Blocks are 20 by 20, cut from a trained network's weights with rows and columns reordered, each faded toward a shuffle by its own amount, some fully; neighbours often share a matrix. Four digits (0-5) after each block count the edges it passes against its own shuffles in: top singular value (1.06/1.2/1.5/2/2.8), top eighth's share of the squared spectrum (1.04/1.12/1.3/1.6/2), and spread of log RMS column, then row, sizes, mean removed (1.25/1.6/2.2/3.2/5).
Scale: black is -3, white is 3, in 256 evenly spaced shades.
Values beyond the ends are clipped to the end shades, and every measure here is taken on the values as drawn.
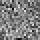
0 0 0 0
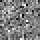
1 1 1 0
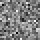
0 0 0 0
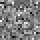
0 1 0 0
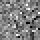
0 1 0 0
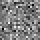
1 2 1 0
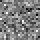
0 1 0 0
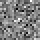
0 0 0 0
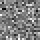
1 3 0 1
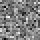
0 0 0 0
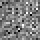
2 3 1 1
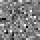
0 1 0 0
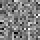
2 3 1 1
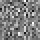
2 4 2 1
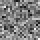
1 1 0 0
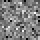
0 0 0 0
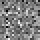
1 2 1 0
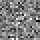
1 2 0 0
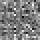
2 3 2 0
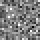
1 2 0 0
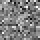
1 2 0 0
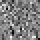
2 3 0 0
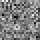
1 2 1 0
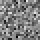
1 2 0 0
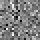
2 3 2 0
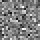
2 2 0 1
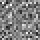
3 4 2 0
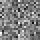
2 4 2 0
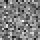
1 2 0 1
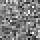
0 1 0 0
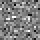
0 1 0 1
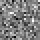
1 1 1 0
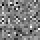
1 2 1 0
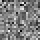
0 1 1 0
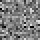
1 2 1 0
